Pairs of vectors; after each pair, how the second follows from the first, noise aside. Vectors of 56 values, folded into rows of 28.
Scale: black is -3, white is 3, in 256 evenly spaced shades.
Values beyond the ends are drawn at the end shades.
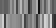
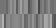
shrunk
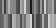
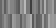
shrunk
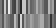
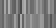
shrunk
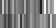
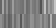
shrunk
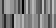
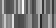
negated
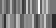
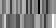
negated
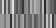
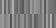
shrunk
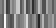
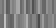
shrunk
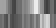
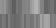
shrunk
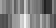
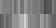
shrunk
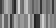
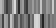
negated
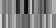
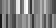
negated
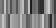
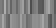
shrunk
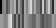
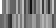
negated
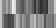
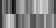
negated
